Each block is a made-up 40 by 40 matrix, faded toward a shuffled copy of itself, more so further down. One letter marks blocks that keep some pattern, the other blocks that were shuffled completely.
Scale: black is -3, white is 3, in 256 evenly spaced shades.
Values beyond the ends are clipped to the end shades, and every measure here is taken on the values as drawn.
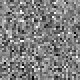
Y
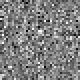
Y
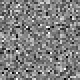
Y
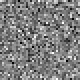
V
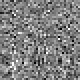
Y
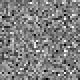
Y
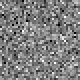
V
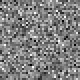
V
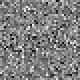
V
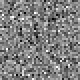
V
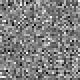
Y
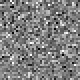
V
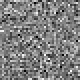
Y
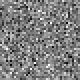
V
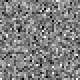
V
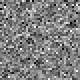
V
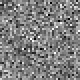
V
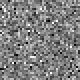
V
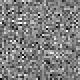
Y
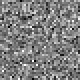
Y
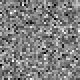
V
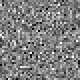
V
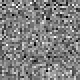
Y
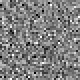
Y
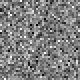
V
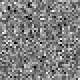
Y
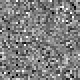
Y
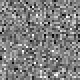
Y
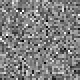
Y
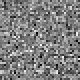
Y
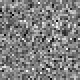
Y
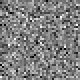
Y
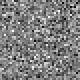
V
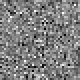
Y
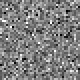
V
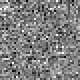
Y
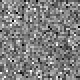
V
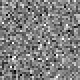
V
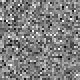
V
